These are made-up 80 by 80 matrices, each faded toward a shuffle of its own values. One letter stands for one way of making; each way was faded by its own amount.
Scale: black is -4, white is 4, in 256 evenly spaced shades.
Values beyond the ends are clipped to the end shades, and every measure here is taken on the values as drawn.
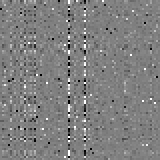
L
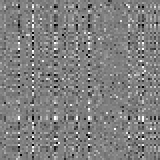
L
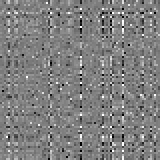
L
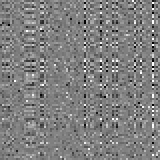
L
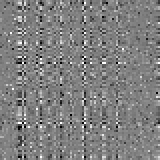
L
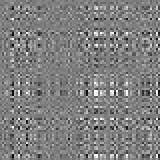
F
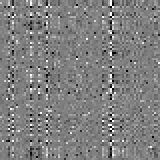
L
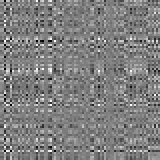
F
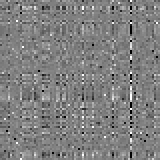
L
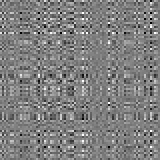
F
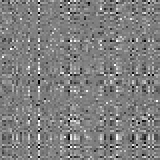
L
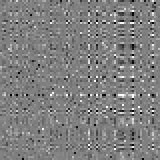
L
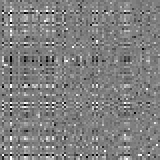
L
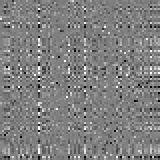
L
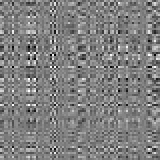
F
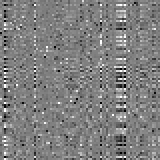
L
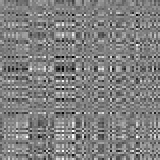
F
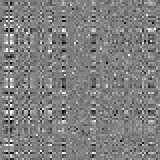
L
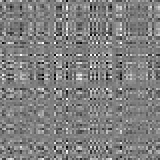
F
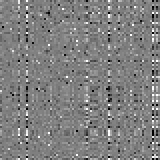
L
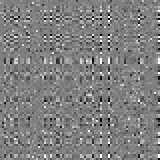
L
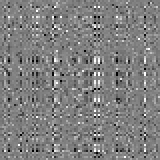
L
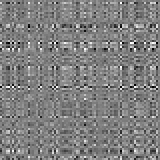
F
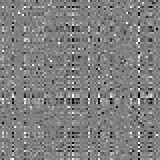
L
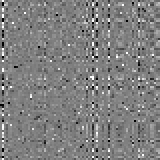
L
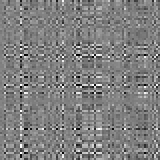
F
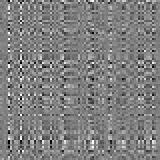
F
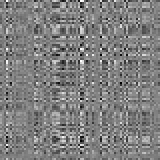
F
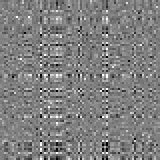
L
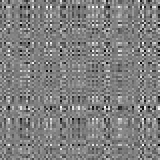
F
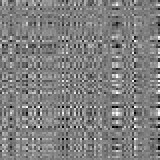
F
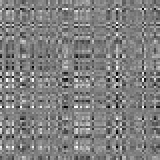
F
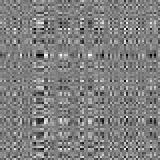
F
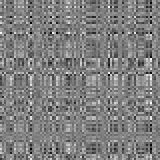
F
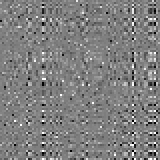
L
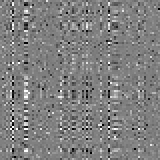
L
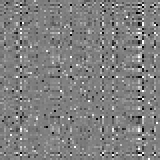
L
